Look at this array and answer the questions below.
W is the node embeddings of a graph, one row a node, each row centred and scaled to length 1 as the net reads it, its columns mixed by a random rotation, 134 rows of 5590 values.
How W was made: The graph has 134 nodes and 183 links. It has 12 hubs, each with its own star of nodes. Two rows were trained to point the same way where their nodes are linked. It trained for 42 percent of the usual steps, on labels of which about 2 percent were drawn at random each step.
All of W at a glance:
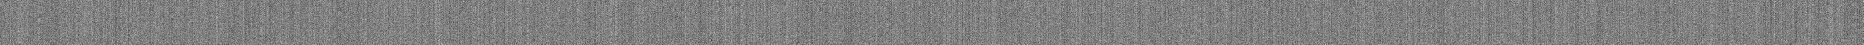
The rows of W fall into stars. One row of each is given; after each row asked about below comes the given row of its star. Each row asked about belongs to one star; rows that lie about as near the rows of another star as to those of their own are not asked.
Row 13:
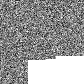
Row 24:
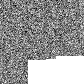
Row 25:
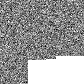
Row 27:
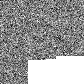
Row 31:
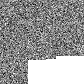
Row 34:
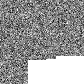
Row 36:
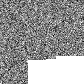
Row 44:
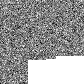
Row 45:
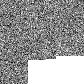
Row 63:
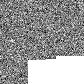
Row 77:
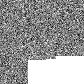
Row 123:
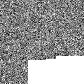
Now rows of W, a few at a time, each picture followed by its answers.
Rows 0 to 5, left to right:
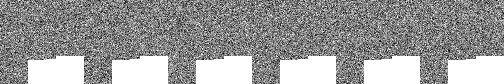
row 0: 45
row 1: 123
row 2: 36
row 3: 27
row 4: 13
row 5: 13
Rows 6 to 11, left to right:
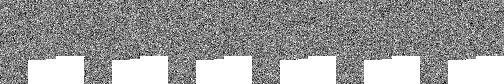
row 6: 77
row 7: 123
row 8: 24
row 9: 31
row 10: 36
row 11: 36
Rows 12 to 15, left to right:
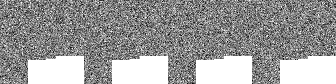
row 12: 44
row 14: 77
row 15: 44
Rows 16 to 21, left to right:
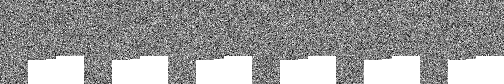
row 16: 63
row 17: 31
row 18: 13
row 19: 36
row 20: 25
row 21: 27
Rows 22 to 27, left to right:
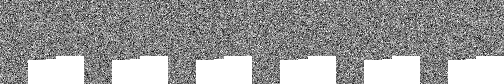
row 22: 36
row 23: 27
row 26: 45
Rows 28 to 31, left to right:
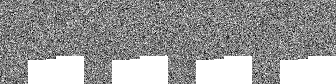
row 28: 63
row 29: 27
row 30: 27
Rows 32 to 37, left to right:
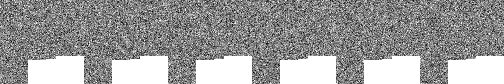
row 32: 25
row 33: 63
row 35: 45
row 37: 36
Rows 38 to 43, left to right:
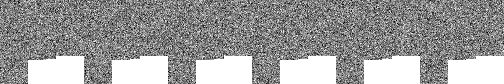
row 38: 36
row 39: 63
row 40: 45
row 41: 63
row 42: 34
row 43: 36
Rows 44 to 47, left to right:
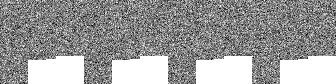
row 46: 77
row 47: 63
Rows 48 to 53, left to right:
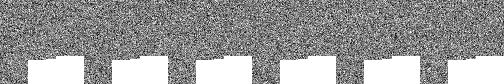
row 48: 31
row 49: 44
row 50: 34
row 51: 31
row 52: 27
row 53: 44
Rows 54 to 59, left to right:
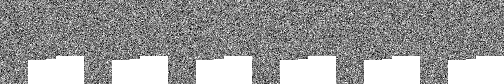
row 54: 123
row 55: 13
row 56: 45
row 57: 63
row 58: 63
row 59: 24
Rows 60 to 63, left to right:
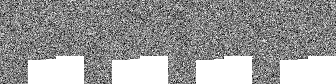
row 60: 25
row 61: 31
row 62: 36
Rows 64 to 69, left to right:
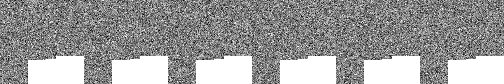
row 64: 123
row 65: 63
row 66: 34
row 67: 13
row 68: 13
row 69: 31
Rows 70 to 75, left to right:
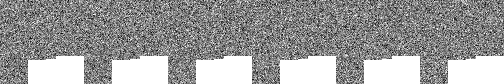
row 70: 77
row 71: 27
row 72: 44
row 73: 31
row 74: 34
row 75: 13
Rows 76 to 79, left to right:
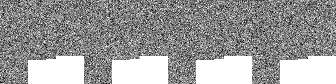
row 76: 34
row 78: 36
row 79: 34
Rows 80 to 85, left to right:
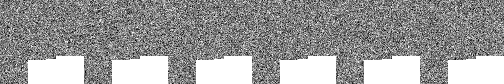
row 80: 34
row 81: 63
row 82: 77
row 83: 13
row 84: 63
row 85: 36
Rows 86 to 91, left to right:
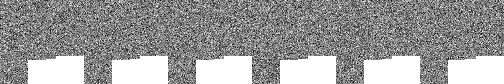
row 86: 44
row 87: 13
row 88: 31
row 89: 45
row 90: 45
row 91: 77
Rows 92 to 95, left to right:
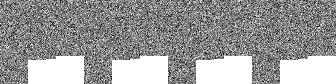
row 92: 44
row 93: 123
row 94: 45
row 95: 31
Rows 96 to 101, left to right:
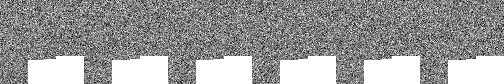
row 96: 25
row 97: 45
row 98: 13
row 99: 13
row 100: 13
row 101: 63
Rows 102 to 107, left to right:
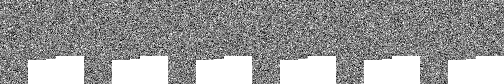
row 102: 44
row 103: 123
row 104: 25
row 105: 44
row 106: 63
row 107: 77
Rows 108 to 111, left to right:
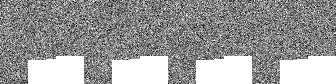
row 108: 31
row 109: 31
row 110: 27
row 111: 13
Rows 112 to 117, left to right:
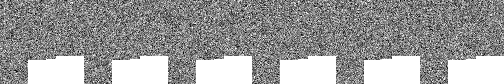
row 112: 44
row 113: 34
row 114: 45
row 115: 25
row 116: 123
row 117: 31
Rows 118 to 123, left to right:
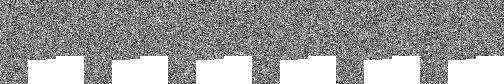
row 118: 44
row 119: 24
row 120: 31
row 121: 34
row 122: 34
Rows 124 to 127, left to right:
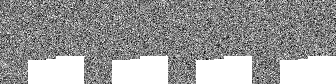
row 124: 34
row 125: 24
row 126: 27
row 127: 45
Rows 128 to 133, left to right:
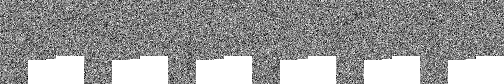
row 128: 45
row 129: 45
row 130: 27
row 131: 77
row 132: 77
